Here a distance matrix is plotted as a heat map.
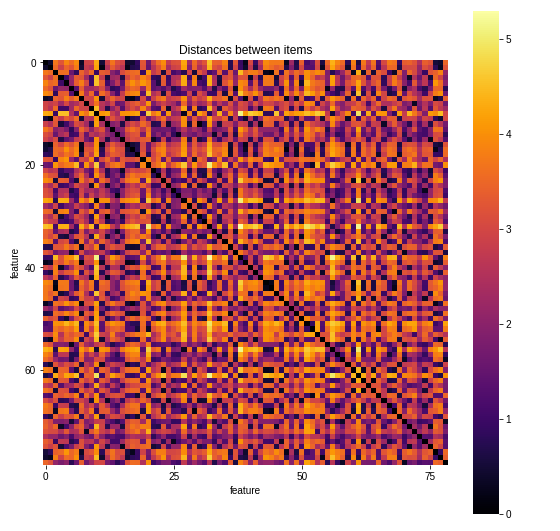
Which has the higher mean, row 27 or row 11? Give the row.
27
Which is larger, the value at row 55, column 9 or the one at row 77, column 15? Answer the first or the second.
the second
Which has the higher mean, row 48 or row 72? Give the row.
72
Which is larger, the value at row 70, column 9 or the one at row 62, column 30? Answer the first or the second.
the second
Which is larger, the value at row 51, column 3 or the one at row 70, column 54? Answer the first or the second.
the first
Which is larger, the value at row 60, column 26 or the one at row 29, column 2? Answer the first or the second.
the first
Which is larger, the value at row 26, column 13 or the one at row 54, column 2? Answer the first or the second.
the second
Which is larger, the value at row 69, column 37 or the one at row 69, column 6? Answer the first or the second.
the second
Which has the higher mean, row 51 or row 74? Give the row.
51
